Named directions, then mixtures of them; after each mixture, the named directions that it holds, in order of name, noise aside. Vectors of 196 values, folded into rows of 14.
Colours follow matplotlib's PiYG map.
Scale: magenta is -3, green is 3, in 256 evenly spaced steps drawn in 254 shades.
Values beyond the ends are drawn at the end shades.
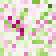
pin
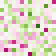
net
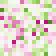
net, pin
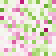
net, pin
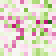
net, pin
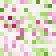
net, pin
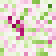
pin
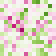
pin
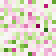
net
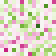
net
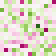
net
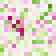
pin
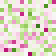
net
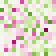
net, pin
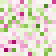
net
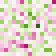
net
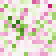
pin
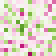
net, pin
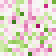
net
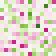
net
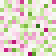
net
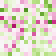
net, pin
